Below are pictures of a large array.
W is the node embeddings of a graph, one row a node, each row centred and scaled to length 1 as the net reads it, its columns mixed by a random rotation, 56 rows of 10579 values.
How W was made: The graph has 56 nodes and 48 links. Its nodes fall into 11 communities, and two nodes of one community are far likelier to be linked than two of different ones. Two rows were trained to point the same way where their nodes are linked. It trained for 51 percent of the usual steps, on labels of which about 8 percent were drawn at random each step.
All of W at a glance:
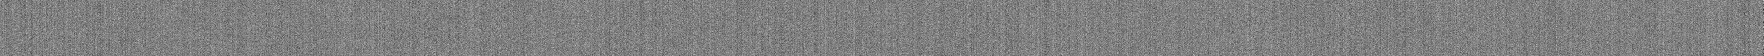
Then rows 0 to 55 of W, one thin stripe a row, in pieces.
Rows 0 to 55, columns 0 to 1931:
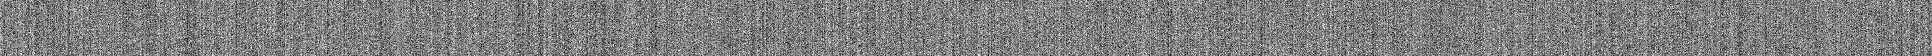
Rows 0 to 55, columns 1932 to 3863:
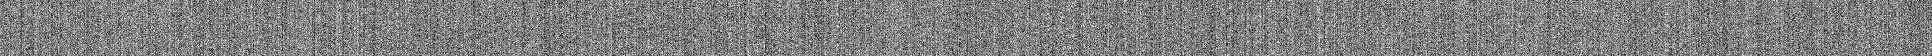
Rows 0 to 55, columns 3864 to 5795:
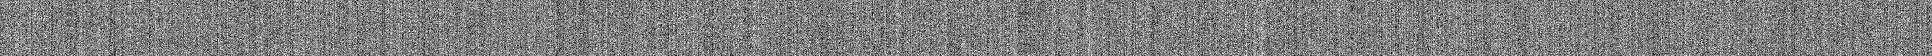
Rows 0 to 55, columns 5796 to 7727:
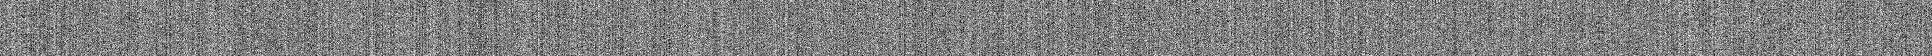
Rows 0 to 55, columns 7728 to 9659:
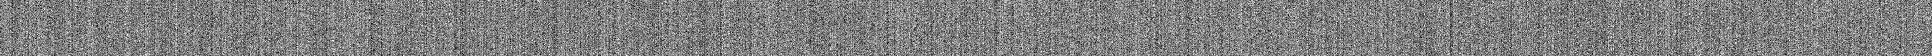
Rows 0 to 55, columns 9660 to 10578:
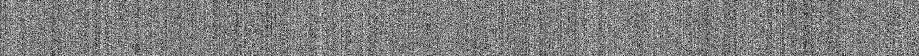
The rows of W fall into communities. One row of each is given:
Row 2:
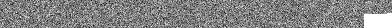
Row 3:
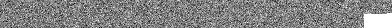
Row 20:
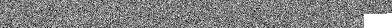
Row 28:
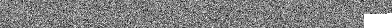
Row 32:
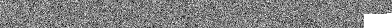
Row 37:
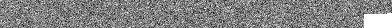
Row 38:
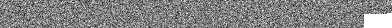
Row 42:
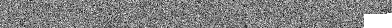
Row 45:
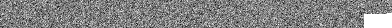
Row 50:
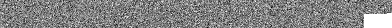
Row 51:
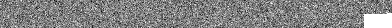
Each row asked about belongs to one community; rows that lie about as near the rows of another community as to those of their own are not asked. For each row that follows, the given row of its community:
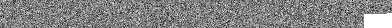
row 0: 37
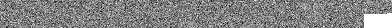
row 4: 51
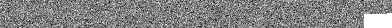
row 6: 28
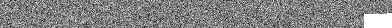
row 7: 20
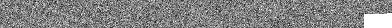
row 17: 20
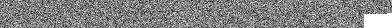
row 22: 38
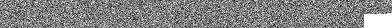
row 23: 38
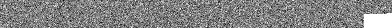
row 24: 50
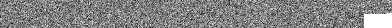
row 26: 45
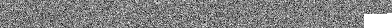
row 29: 50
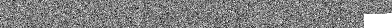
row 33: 37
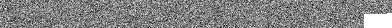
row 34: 28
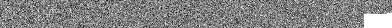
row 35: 2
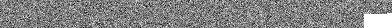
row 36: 3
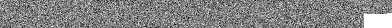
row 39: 32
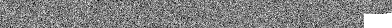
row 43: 32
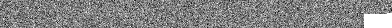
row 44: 51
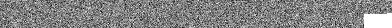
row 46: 51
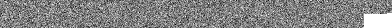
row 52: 2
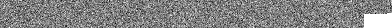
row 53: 38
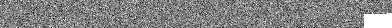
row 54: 42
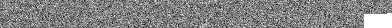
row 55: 50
